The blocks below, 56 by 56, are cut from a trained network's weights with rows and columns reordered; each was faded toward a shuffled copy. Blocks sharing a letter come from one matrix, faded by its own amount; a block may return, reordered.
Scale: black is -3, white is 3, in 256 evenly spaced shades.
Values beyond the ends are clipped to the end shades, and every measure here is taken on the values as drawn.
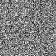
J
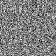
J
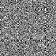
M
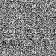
J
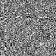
M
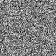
J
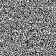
J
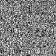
M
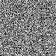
J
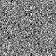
M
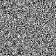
M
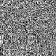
M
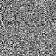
M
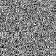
M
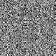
M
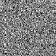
M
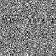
M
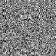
M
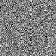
M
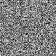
J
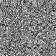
J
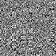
M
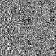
M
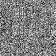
J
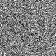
J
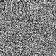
J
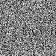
J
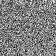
J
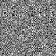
M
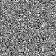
M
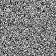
J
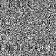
M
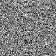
M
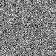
J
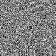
J
